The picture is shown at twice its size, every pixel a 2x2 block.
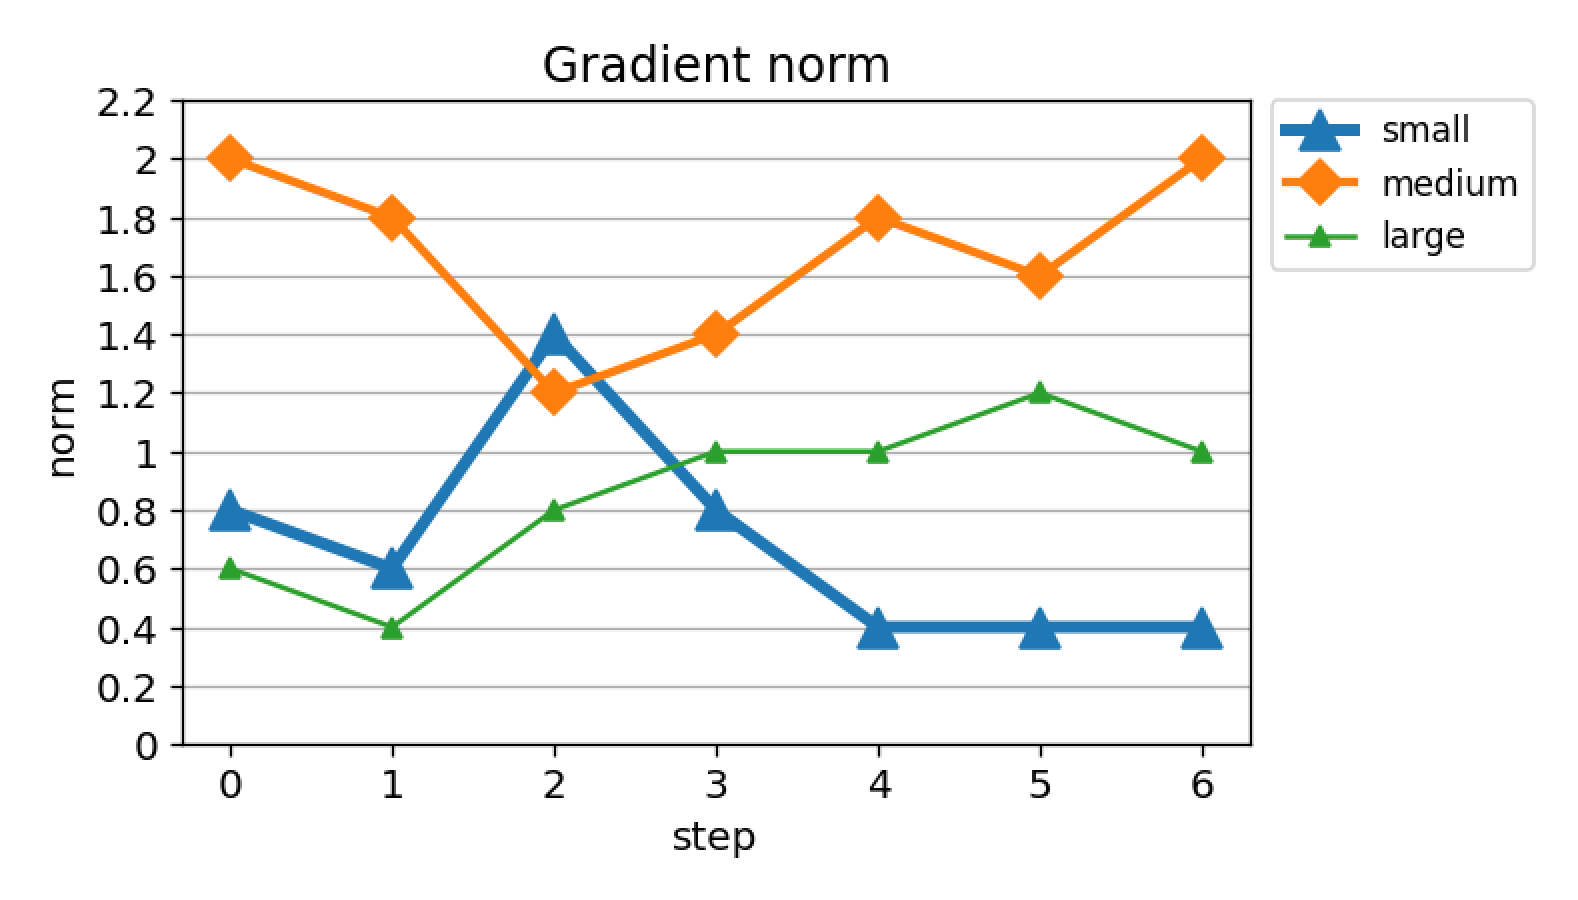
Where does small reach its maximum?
2
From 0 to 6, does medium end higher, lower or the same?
the same
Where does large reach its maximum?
5
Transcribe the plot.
Title: Gradient norm
x-axis: step, ticks 0 1 2 3 4 5 6
y-axis: norm, ticks 0 0.2 0.4 0.6 0.8 1 1.2 1.4 1.6 1.8 2 2.2
Legend: small, medium, large
Values:
small: 0.8 0.6 1.4 0.8 0.4 0.4 0.4
medium: 2 1.8 1.2 1.4 1.8 1.6 2
large: 0.6 0.4 0.8 1 1 1.2 1
